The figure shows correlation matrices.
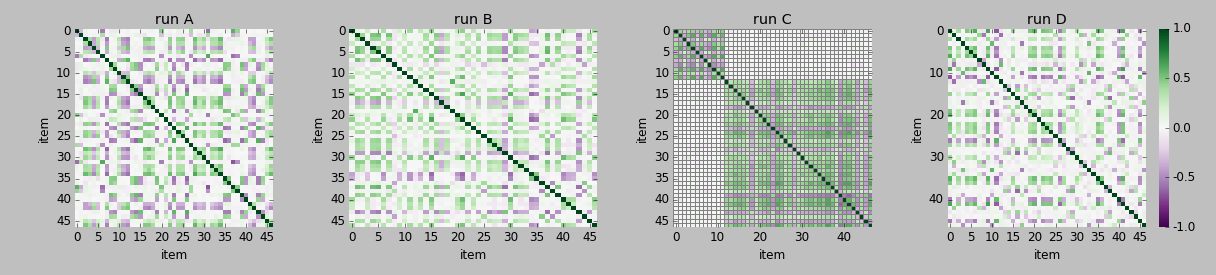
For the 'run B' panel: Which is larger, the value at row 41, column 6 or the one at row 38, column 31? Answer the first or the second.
the first
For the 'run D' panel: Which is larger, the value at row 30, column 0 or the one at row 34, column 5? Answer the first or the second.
the first
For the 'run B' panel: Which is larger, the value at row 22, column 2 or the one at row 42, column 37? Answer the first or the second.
the first
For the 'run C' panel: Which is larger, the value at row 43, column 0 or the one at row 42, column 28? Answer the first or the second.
the first
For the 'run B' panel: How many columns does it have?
47
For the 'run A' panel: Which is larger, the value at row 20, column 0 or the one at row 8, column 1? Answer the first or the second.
the first
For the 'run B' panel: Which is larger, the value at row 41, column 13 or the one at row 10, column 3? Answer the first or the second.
the first
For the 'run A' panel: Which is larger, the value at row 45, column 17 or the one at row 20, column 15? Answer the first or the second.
the first
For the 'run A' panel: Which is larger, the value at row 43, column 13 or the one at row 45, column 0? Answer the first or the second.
the second
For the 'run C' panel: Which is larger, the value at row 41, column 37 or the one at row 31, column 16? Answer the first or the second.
the first
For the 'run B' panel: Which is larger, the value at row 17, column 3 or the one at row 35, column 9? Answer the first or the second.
the first
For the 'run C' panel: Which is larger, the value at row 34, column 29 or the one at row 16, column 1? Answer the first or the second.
the first
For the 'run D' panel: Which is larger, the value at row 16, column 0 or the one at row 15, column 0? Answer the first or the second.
the second
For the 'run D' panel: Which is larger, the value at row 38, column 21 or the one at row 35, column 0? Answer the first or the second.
the second
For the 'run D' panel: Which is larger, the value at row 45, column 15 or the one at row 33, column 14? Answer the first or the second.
the second
